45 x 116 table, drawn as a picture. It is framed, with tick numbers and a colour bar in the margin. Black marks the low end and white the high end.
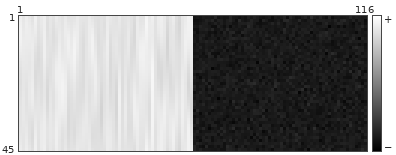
It is made of 1 by 2 panels. Panel 1,1: very high, streaked downward, faint in contrast. Panel 1,2: very low, fine-grained, faint in contrast.
